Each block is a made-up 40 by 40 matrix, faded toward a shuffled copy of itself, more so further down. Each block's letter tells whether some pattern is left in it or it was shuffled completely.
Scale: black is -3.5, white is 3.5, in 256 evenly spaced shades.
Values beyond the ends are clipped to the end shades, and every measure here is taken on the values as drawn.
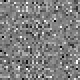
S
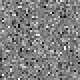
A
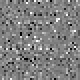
S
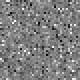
A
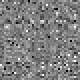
S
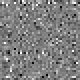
S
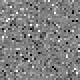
A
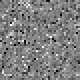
A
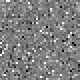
A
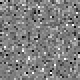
A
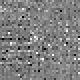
S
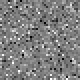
A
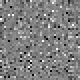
S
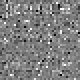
S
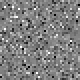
A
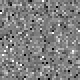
A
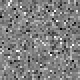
A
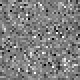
A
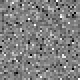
A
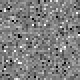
A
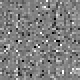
S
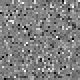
A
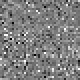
S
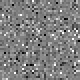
S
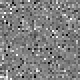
S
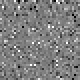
S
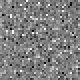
A
